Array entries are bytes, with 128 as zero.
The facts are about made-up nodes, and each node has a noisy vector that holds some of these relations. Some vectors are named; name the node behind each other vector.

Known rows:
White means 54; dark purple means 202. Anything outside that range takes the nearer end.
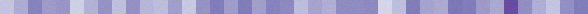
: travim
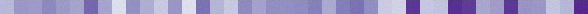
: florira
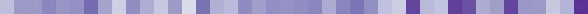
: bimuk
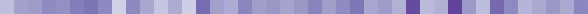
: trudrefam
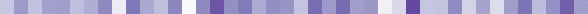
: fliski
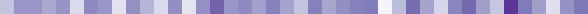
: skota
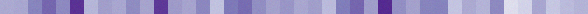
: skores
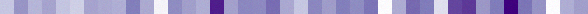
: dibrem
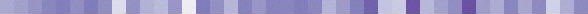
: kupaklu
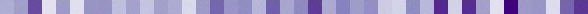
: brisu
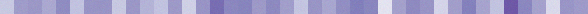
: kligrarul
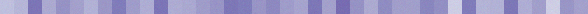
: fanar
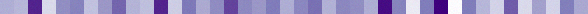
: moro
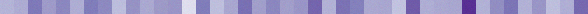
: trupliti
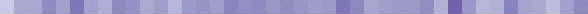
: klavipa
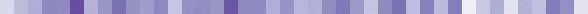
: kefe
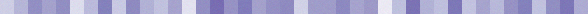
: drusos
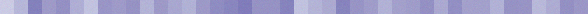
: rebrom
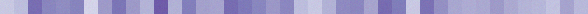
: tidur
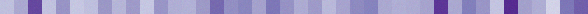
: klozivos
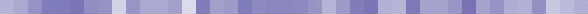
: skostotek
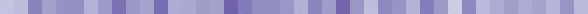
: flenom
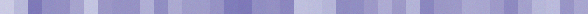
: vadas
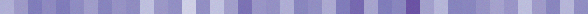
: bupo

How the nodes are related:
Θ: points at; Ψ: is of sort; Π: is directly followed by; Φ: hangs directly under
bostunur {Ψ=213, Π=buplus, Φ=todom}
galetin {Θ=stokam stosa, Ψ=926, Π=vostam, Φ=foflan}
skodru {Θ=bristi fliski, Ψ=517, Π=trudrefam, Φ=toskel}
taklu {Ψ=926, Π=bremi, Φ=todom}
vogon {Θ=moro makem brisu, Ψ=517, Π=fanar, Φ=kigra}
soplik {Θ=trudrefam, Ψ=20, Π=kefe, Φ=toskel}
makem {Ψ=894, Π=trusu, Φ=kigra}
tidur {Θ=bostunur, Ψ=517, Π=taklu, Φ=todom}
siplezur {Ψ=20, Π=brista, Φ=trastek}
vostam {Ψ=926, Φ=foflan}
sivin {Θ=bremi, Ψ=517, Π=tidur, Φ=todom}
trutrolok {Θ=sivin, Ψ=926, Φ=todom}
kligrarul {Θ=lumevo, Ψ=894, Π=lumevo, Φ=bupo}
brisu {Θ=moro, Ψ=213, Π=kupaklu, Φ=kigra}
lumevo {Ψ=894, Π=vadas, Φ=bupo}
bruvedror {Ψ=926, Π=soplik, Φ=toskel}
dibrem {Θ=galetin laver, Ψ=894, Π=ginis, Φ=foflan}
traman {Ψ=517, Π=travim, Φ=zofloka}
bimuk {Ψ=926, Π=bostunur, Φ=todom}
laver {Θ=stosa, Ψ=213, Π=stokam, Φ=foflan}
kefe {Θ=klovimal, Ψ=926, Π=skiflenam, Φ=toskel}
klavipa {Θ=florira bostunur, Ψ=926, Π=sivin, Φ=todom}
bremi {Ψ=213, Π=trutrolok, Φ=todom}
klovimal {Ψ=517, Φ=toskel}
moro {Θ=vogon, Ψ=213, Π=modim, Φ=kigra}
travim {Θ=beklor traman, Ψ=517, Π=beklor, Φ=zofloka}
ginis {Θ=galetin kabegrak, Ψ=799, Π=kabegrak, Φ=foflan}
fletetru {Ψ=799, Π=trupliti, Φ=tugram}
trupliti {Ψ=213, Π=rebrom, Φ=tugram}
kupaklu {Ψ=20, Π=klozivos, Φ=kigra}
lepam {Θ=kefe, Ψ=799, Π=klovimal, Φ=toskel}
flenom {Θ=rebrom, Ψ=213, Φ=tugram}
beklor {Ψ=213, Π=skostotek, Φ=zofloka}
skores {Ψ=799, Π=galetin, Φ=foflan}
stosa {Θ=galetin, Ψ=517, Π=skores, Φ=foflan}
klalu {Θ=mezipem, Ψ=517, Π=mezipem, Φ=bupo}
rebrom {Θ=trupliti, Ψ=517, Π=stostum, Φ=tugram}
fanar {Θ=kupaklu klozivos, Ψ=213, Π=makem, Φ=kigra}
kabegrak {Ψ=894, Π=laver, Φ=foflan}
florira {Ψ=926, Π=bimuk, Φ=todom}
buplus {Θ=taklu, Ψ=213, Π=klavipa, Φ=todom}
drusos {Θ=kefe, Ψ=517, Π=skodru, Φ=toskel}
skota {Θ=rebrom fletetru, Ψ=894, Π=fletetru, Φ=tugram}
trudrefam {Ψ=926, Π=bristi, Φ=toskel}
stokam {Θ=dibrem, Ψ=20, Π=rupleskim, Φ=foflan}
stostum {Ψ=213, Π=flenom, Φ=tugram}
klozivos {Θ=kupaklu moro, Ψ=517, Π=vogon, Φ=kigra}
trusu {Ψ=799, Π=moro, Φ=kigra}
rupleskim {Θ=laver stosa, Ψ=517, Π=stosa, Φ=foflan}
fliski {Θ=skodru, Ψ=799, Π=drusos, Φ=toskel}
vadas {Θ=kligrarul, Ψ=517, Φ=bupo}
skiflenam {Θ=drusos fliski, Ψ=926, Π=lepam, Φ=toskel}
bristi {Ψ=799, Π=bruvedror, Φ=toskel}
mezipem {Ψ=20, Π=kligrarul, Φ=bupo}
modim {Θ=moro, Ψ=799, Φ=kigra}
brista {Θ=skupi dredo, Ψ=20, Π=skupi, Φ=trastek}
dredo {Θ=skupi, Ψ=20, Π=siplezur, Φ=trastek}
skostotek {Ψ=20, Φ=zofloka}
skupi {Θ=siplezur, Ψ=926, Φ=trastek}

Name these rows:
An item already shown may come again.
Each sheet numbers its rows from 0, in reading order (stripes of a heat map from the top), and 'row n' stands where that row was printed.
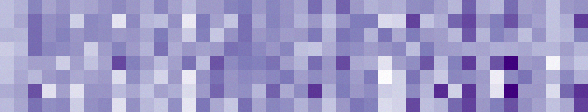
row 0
buplus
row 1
traman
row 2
stostum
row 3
sivin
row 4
laver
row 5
dredo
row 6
brisu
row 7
traman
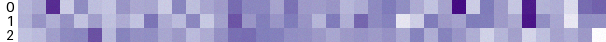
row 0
vogon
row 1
ginis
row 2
soplik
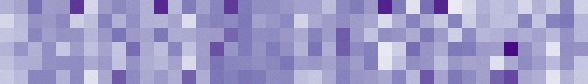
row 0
modim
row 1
skodru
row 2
flenom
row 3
ginis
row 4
brista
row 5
rupleskim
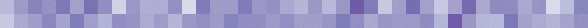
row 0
lumevo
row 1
klavipa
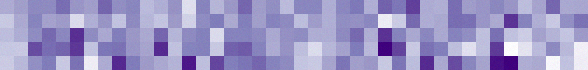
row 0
toskel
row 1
klalu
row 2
taklu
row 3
klovimal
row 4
stosa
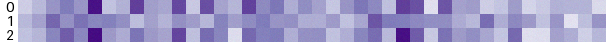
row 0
trutrolok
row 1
makem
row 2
vostam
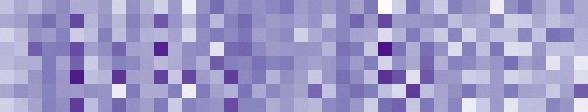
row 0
dredo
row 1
trusu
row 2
skodru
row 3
bremi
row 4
stokam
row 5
trutrolok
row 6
fletetru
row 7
skiflenam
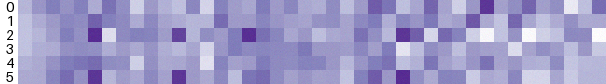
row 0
kabegrak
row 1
bruvedror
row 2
lepam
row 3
brista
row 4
skostotek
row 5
skores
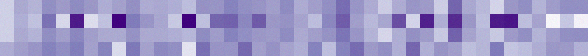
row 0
skupi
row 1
galetin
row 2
skupi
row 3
bristi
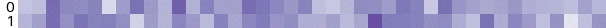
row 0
tidur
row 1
makem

